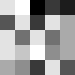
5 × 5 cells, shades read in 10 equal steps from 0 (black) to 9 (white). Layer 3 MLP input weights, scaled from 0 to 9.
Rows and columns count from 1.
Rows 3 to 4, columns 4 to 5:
4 6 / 5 6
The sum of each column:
33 33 21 27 22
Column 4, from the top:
2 8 4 5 8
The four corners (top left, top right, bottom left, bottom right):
8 1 6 3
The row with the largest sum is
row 4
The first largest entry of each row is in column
2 2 1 3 4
